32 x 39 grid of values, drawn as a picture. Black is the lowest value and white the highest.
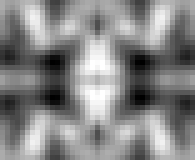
Grain: blotchy. Ninth with the highest average: centre. Seam: none. Slope: none. Lone odd cells: none. Mirror symmetry: left to right and top to bottom.
